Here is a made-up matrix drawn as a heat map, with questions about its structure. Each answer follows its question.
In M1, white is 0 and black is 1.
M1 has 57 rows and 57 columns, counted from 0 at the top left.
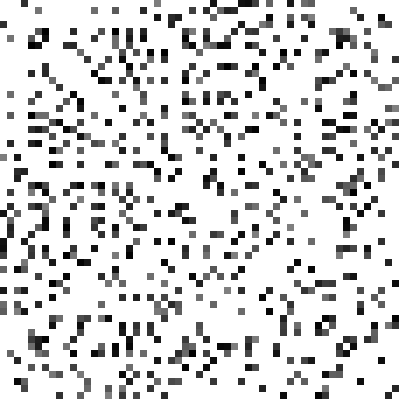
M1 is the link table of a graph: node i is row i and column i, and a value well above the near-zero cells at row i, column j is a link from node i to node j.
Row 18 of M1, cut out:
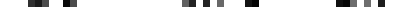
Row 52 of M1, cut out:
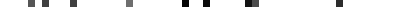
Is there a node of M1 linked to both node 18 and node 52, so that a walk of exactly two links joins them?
yes
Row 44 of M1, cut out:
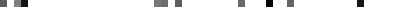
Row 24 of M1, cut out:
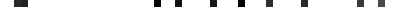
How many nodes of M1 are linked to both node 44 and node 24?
7
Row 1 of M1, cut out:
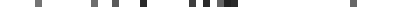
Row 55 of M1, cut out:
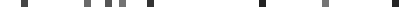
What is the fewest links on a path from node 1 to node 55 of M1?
4
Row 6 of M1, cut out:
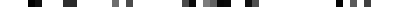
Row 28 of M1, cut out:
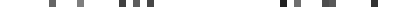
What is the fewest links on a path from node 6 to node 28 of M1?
3
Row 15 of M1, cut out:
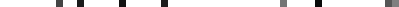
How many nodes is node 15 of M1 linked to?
8
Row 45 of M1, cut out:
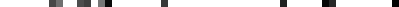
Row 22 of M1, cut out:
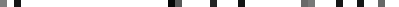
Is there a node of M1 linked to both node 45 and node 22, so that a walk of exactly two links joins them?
no
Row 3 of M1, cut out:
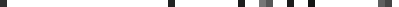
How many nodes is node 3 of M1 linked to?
9
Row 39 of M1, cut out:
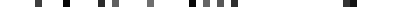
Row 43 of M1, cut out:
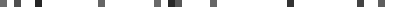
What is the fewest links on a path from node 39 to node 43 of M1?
2
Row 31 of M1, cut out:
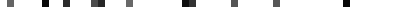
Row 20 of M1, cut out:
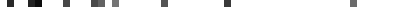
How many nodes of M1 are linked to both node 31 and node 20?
4
